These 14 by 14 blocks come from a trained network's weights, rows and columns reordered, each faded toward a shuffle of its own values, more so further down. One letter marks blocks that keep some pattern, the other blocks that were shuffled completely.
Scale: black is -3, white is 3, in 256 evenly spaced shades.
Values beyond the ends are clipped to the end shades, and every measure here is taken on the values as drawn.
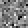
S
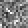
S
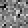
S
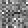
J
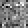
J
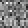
J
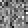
S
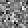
S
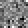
J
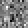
J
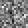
S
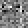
J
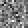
S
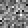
S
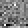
J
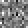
J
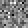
S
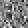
J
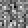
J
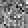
S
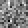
J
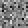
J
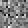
J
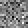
S
